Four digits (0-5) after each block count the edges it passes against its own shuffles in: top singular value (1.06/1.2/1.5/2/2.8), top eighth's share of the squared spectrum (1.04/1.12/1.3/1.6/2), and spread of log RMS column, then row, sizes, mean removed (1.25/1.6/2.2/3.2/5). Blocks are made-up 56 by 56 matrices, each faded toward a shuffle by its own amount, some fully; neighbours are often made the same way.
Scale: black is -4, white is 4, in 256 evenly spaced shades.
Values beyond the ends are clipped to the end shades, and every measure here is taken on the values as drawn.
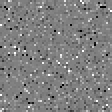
1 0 0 0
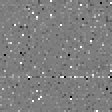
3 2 0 0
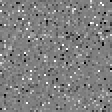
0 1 0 0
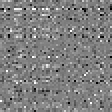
4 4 2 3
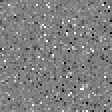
1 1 0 0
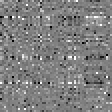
4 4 2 2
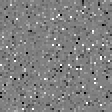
0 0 0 0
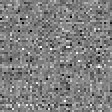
4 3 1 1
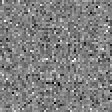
3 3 1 1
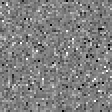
2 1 0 0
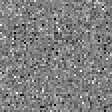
2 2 0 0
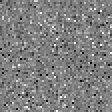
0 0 0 0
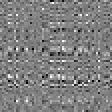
5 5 3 3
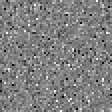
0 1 0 0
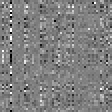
4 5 3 2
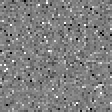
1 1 0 0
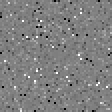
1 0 0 0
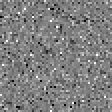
2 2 0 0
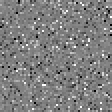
0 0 0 0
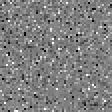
0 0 0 0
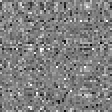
4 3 2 2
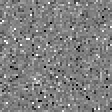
2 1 0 0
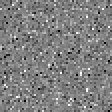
1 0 0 0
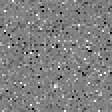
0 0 0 0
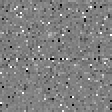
2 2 0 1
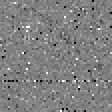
2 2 0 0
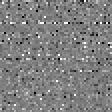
2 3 0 2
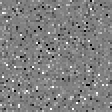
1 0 0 0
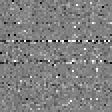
3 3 0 2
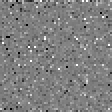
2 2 0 1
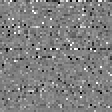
2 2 0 2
